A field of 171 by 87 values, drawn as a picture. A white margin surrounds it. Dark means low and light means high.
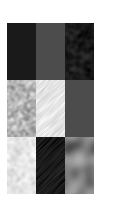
The table splits into 3 rows of 3 panels. Panel 1,1: very low, flat. Panel 1,2: low, flat. Panel 1,3: very low, blotchy, faint in contrast. Panel 2,1: high, blotchy. Panel 2,2: very high, slanting up to the right, faint in contrast. Panel 2,3: low, flat. Panel 3,1: very high, blotchy, faint in contrast. Panel 3,2: very low, slanting up to the right, faint in contrast. Panel 3,3: middling, smooth.
